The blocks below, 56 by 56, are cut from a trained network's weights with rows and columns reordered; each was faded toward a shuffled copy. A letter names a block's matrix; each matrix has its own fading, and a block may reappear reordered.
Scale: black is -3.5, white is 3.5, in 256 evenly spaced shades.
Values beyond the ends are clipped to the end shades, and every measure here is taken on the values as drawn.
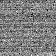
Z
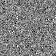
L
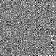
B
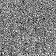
L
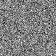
L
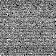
Z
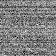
Z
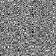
B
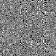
B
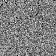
L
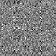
B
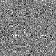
B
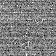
Z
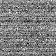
Z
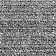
Z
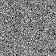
L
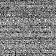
Z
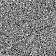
L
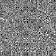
B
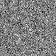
L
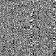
B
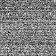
Z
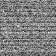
Z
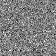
L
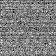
Z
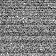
Z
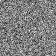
L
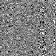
B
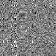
B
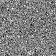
L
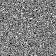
L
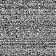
Z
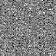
B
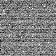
Z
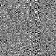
B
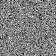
L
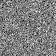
L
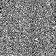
L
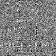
B
